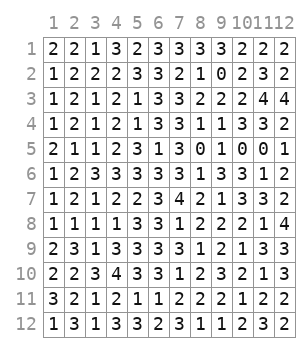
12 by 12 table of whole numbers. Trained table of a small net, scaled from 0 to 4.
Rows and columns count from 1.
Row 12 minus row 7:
0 1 0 1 1 -1 -1 -1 0 -1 0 0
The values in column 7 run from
1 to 4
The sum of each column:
18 24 17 29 28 31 31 18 21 23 26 29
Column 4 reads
3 2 2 2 2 3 2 1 3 4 2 3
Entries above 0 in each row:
12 11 12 12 9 12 12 12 12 12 12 12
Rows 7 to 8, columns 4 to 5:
2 2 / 1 3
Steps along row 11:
down down up down same up same same down up same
